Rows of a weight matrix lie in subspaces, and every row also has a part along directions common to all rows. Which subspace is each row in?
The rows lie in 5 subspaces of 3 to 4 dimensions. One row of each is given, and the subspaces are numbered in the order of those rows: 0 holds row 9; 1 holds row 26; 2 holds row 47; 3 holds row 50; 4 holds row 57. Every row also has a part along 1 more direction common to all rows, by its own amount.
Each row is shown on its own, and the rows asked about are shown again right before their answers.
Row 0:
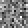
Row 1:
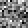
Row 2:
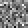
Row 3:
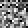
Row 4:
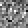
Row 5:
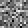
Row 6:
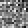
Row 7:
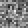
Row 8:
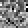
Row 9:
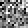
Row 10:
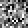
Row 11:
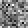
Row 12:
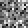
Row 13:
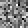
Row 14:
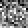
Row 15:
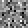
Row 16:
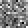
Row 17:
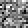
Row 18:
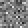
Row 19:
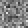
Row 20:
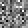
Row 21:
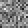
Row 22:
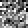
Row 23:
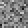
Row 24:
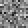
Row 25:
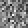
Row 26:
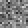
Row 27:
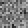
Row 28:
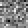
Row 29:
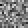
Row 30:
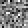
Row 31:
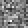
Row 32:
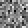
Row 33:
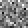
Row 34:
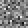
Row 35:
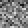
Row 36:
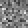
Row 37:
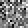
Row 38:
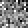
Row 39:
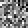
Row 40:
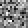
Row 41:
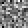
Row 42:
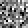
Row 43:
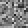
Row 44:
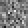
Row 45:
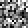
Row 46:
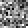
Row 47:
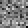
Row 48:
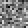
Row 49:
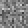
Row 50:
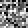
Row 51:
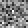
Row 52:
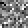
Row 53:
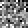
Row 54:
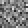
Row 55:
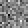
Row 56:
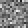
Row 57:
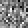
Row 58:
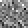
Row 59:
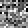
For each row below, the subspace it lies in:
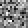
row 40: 2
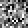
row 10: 0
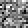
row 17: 1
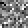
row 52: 3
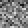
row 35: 3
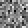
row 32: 0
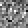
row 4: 1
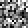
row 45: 0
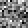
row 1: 0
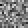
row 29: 3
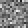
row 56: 1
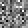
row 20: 4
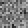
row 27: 0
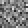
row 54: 4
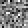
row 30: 4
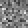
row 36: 1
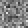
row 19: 2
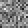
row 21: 3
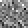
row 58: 3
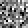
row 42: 4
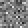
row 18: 0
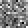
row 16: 2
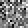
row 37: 0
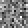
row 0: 0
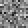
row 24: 3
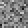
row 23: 3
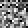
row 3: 2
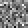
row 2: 3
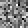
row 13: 4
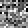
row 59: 3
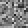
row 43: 1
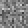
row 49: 0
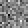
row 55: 1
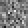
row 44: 0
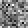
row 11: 2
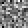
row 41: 4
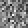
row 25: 0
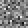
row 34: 2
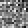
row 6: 1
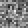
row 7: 1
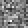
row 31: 2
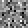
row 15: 0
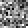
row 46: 2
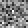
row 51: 1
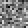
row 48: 1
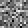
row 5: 0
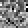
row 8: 4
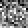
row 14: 3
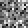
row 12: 3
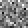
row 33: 3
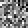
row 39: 4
